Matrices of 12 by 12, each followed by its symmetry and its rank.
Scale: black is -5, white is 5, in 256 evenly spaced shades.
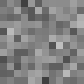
neither, full rank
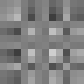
symmetric, rank one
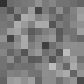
symmetric, full rank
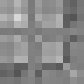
symmetric, rank two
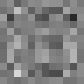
antisymmetric, rank two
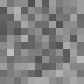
neither, full rank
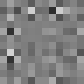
antisymmetric, rank two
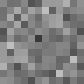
symmetric, full rank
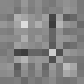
symmetric, rank two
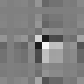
symmetric, rank one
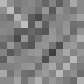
symmetric, full rank
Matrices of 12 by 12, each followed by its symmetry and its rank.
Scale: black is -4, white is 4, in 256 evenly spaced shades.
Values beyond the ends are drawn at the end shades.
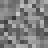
antisymmetric, full rank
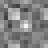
symmetric, rank two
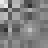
symmetric, rank two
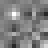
symmetric, rank two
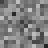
symmetric, full rank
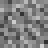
antisymmetric, full rank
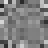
antisymmetric, rank two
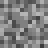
antisymmetric, full rank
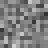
antisymmetric, full rank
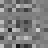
neither, rank two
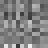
neither, rank two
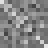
symmetric, full rank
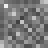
symmetric, full rank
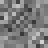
symmetric, full rank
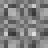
symmetric, rank two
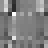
neither, rank two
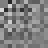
antisymmetric, rank two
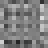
antisymmetric, rank two
